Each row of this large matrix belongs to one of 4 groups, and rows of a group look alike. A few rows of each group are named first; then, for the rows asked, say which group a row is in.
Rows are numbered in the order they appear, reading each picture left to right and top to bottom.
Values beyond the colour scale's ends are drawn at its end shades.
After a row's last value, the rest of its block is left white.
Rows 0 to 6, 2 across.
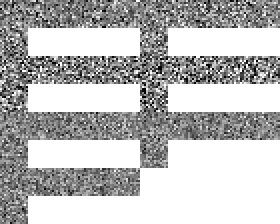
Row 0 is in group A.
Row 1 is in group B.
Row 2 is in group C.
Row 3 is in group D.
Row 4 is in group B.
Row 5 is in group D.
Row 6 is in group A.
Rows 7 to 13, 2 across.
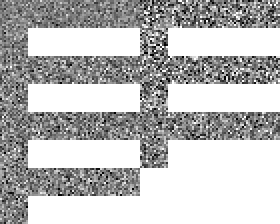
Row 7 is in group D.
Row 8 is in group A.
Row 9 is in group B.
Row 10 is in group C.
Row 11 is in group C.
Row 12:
D
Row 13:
B
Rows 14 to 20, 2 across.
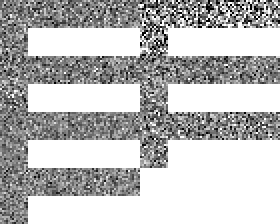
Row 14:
D
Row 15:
B
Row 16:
A
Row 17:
A
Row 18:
D
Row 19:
B
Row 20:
D
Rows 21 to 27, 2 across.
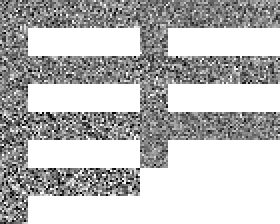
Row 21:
D
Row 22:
D
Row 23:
C
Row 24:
A
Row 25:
C
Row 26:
C
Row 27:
B
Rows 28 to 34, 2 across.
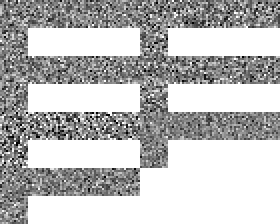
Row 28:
B
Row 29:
D
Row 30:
B
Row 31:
A
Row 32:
B
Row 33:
B
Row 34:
C
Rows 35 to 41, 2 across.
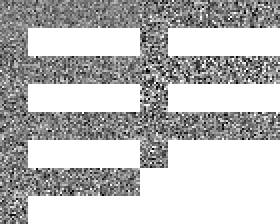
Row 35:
A
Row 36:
D
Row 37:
A
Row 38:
B
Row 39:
C
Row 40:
A
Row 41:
A
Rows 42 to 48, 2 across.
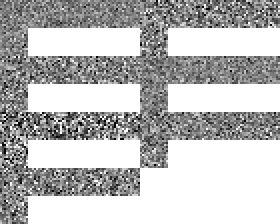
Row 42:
D
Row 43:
B
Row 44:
B
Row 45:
B
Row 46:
D
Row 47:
C
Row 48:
D
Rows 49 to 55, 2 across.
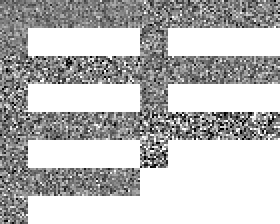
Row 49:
A
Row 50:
C
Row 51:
B
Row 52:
D
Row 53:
D
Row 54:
A
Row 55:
A
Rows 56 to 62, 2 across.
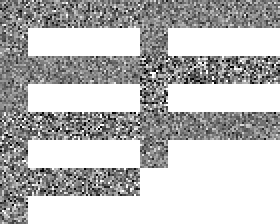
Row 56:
D
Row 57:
B
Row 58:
B
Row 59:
D
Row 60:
C
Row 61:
C
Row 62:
C
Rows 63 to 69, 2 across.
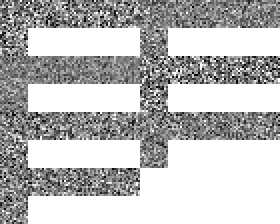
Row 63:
D
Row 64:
A
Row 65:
A
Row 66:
C
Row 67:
A
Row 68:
C
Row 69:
C
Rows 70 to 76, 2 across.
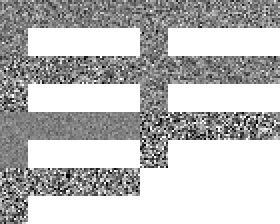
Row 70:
C
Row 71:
B
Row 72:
A
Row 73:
C
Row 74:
B
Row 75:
D
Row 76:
B
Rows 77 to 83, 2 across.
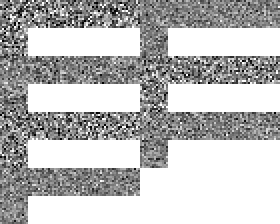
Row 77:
D
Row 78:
B
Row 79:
A
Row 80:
B
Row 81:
B
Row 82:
C
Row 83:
C
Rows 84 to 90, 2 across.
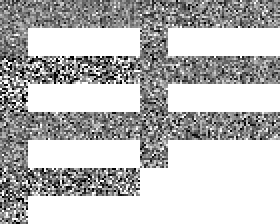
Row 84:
A
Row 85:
A
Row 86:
A
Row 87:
A
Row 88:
C
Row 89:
D
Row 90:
C
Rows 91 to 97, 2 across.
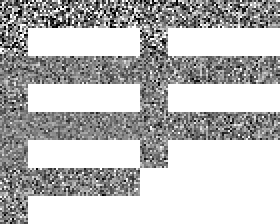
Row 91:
D
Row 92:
A
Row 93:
A
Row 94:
D
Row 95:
B
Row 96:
D
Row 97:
A
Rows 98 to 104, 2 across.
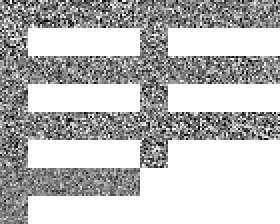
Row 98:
A
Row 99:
A
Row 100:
B
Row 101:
B
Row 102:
B
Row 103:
C
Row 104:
D
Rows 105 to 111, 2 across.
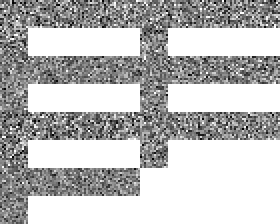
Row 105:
A
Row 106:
C
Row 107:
D
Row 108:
C
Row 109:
D
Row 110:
B
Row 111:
C
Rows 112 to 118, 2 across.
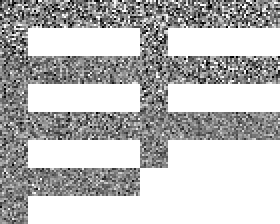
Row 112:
A
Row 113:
B
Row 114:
D
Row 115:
B
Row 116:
B
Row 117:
B
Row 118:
C
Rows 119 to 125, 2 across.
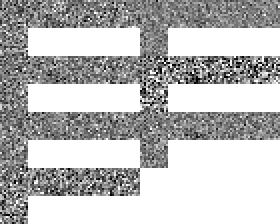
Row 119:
D
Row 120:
B
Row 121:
D
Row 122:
D
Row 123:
D
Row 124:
D
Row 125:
D
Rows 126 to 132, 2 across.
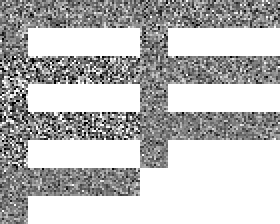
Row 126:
D
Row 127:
D
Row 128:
A
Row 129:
B
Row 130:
C
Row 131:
C
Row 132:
C
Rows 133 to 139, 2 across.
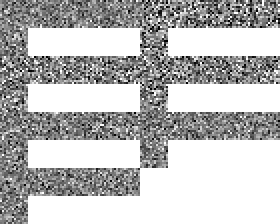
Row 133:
A
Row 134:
D
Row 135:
C
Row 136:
C
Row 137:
C
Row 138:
D
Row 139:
B
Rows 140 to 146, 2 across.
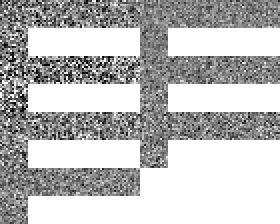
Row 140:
A
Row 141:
B
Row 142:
A
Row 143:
B
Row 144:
A
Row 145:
C
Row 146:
A
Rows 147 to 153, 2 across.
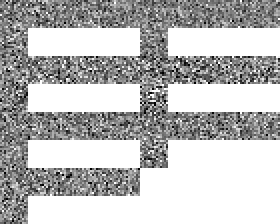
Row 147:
A
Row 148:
A
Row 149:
B
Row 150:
A
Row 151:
C
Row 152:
A
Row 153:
B
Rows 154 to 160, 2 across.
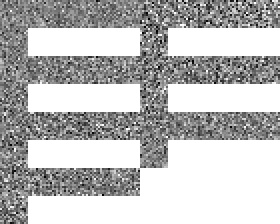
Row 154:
B
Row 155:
B
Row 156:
B
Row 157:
D
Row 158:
C
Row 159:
B
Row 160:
A
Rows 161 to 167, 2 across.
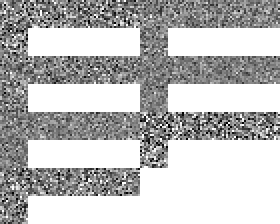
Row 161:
C
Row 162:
D
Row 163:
D
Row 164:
C
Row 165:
B
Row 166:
C
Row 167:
B
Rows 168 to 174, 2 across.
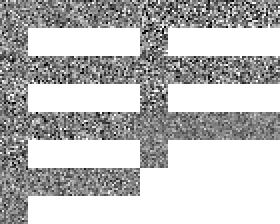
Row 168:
B
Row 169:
B
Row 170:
A
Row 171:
A
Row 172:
A
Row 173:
A
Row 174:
B
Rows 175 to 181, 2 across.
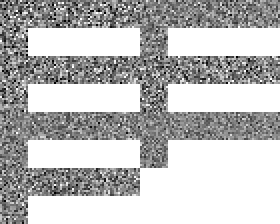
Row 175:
D
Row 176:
B
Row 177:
D
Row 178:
B
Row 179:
B
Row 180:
B
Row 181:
D
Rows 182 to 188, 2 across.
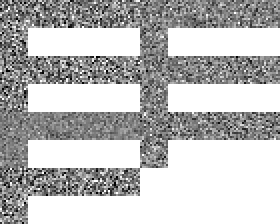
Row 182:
A
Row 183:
D
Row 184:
B
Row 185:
B
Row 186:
D
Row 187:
C
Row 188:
D
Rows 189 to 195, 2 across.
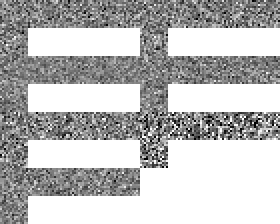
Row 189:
C
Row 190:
C
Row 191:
A
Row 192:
C
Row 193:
B
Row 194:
D
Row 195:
D
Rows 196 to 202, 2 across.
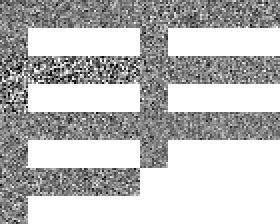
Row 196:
A
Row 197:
D
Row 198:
D
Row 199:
B
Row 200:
B
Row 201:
B
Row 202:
C
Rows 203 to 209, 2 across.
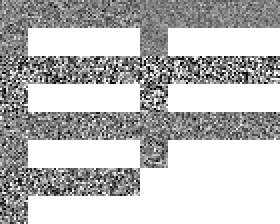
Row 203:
C
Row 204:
B
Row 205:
D
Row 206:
C
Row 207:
B
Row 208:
C
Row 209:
D
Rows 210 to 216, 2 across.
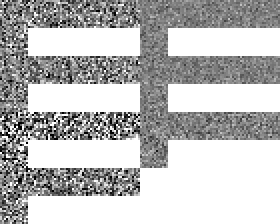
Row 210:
D
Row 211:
D
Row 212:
B
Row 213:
A
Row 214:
D
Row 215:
B
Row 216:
D
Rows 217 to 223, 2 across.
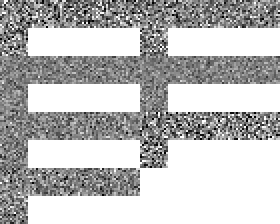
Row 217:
C
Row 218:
A
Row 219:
C
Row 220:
B
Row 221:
B
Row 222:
B
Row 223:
A
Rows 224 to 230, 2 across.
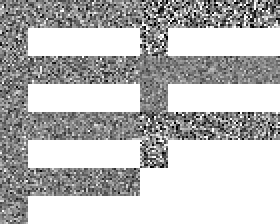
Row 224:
B
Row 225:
D
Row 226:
C
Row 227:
B
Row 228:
D
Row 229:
A
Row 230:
C
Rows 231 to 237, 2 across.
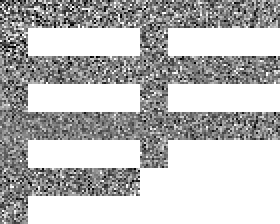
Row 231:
A
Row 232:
D
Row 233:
B
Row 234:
C
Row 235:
A
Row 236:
D
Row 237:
C
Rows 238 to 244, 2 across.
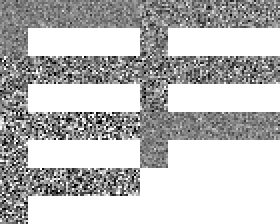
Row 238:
B
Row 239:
B
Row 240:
C
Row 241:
D
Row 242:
B
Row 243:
C
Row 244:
D
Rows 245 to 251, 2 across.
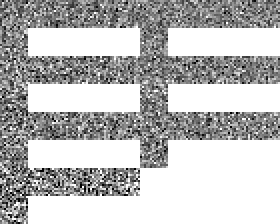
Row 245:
D
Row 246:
C
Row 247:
A
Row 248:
A
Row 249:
D
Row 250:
B
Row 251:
C
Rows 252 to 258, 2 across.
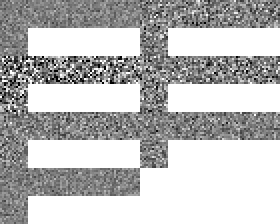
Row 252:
D
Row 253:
D
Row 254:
D
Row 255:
B
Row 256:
B
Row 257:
A
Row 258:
D
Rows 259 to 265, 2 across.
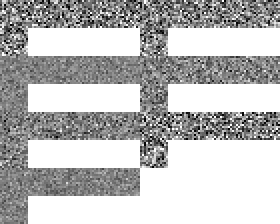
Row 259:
C
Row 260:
C
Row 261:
B
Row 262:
B
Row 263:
D
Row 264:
C
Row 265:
D
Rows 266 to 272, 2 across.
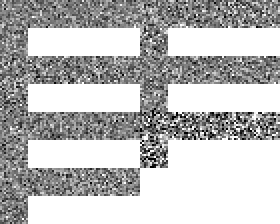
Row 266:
C
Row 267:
B
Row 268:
A
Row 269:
C
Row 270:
D
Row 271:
A
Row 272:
B
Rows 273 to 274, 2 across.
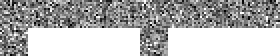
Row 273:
A
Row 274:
C
